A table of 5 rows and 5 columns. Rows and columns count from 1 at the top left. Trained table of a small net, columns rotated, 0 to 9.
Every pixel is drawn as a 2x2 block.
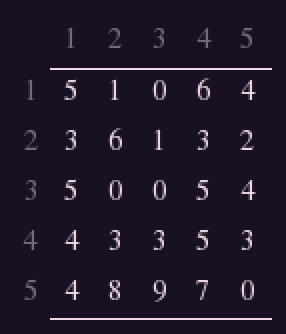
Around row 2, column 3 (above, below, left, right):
0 0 6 3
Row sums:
16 15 14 18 28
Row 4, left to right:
4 3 3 5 3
